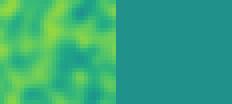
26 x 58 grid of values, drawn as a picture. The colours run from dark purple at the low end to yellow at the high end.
The table splits into one row of 2 panels. Panel 1,1: high, blotchy. Panel 1,2: middling, flat.
